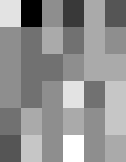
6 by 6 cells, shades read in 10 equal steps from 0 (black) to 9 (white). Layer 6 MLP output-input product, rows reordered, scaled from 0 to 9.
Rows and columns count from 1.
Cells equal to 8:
2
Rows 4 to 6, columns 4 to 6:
8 4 7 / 6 5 7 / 9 5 6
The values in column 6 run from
3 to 7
